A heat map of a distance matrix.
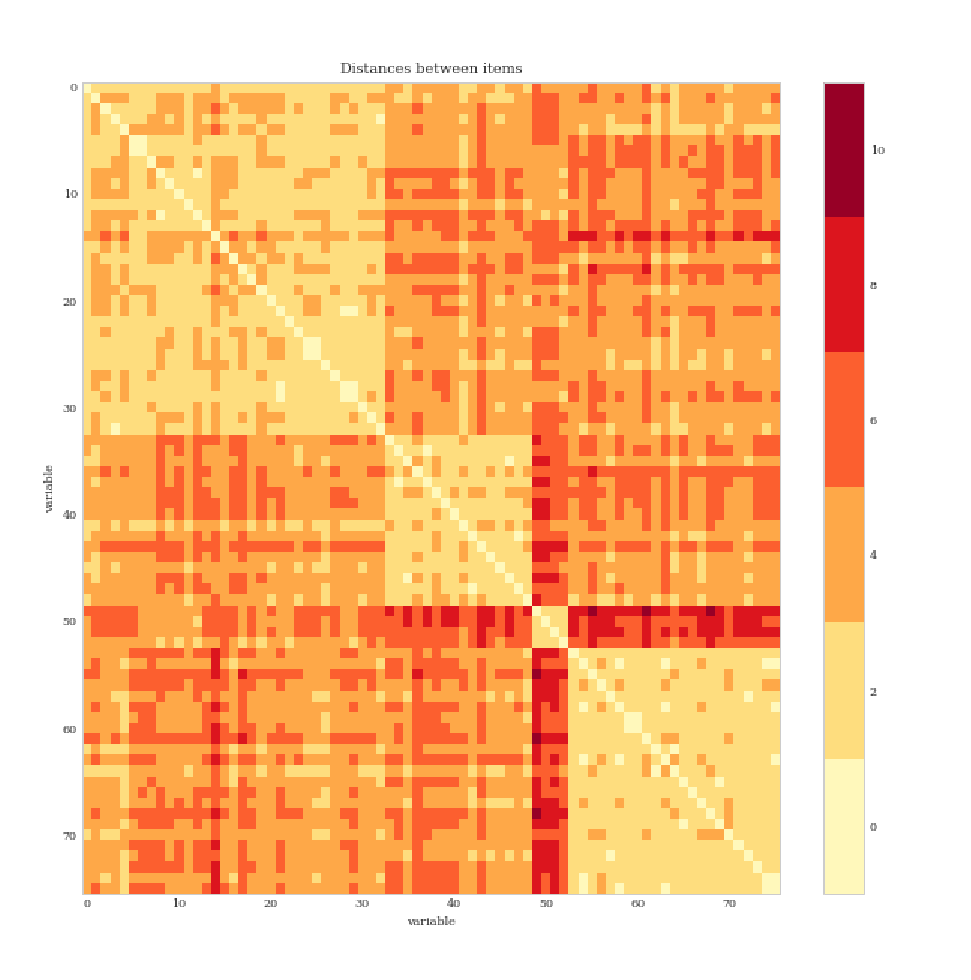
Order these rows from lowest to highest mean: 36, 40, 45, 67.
45, 67, 40, 36
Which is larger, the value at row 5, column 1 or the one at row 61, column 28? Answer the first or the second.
the second
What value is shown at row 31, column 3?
2
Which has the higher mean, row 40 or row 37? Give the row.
40
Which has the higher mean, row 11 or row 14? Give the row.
14
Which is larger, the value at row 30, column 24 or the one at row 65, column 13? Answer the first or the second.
the second
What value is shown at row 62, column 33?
4
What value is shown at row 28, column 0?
2
